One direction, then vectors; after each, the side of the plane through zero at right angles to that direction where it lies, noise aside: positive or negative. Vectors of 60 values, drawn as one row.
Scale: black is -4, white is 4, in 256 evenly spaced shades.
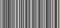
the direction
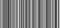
positive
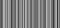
negative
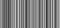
positive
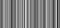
negative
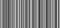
positive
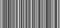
positive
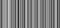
negative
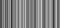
negative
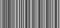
positive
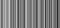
negative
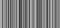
positive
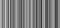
positive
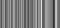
negative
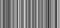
positive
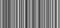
positive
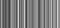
positive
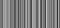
negative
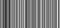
positive
